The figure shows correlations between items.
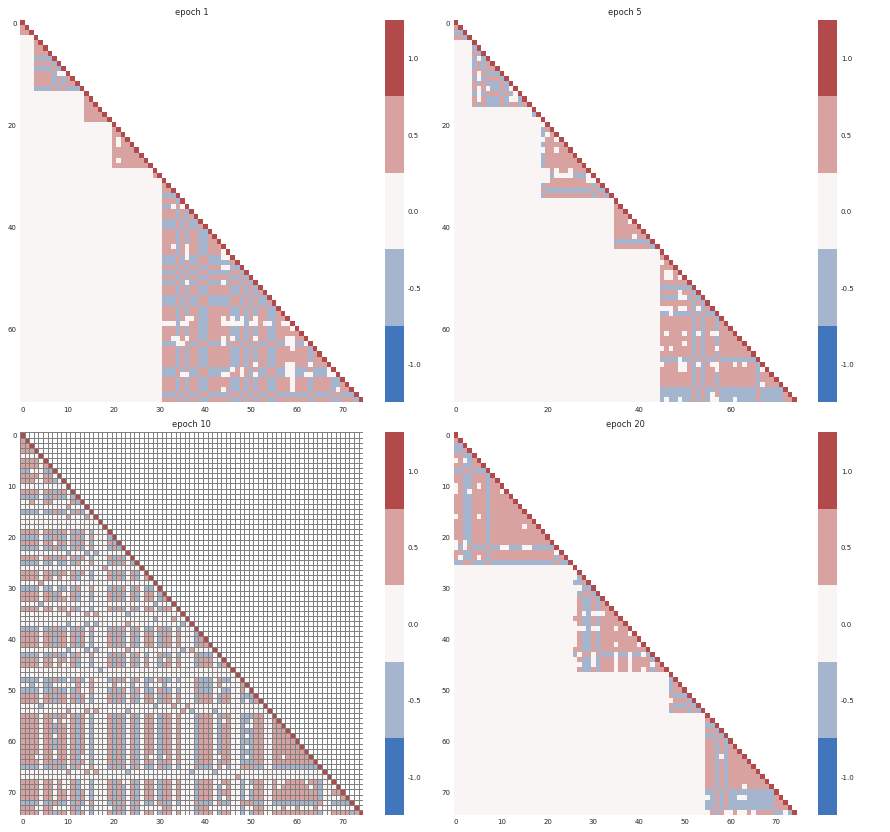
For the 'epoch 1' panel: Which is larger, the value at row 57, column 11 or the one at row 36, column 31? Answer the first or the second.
the first
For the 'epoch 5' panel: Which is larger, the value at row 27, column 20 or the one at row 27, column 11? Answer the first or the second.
the first
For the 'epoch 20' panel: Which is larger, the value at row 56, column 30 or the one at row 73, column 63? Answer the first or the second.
the first
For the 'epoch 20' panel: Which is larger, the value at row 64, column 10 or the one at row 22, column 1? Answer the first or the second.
the first
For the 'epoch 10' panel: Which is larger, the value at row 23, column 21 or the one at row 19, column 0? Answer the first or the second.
the second
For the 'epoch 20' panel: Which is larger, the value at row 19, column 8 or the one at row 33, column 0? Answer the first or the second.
the first
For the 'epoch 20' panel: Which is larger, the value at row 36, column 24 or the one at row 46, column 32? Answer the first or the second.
the second
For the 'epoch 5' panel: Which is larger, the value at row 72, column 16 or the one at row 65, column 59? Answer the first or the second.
the second
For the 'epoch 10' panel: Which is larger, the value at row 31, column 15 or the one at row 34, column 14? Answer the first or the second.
the second
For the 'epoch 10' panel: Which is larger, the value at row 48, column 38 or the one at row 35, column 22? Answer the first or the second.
the first
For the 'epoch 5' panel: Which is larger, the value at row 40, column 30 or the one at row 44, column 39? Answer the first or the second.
the second
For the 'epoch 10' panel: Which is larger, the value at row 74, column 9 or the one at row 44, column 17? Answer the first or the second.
the first
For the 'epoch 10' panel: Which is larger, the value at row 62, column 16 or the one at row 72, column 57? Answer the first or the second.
the first
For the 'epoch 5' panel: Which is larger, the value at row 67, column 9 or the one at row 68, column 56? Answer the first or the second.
the second
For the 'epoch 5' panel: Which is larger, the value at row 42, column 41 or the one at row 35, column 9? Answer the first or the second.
the first
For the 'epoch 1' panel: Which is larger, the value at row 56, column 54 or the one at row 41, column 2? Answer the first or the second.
the second
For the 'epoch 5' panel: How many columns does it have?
75
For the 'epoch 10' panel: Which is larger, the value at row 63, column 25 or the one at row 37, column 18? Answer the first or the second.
the second
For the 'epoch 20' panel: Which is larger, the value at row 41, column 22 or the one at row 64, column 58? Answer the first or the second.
the second
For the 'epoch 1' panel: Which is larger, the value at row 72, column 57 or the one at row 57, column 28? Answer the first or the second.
the first
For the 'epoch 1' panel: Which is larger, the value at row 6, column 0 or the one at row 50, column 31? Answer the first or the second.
the second
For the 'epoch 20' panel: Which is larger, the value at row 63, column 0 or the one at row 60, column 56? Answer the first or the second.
the second
